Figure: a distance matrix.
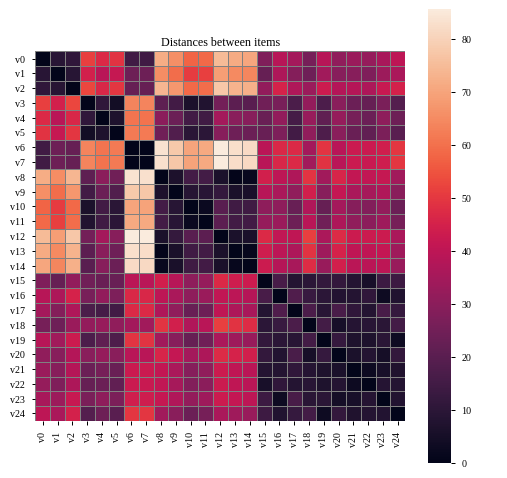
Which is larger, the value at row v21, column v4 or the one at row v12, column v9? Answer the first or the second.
the first
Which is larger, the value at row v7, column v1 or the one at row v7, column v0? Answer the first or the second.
the first
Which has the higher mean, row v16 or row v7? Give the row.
v7
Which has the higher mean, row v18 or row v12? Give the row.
v12
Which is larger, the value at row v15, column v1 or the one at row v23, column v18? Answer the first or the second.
the first
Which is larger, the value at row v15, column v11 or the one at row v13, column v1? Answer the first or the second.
the second
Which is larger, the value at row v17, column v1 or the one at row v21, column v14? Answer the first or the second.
the second
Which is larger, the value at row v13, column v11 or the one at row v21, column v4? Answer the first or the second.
the second
